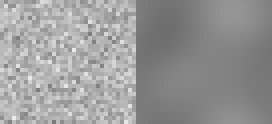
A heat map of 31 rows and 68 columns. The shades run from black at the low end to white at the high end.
It is made of 1 by 2 panels. Panel 1,1: high, fine-grained. Panel 1,2: middling, smooth, faint in contrast.
